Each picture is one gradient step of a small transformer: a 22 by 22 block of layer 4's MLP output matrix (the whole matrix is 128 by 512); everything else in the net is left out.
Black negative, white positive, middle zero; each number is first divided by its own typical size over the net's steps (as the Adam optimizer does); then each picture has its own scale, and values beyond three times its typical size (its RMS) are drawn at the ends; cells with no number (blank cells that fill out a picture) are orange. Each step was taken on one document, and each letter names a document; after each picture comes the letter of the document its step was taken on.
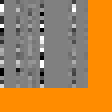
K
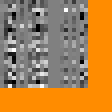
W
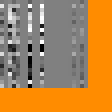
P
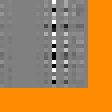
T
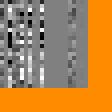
P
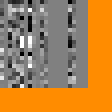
P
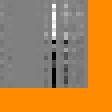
T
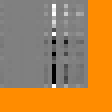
T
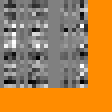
W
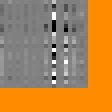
T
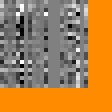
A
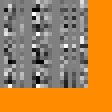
W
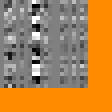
W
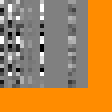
P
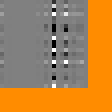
T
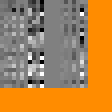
W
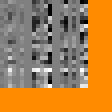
W
